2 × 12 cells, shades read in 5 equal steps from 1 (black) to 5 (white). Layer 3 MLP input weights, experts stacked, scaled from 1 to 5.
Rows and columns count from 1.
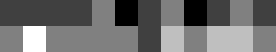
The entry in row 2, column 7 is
2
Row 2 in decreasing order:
5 4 4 4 3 3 3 3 3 3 3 2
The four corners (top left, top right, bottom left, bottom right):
2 2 3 3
